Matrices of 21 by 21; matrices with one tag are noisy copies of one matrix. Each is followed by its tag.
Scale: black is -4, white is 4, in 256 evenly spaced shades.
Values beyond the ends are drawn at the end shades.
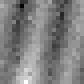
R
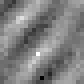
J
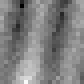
R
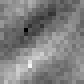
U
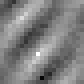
J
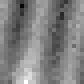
R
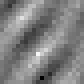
J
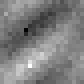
U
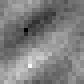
U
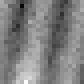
R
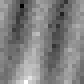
R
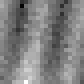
R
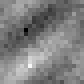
U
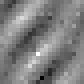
J
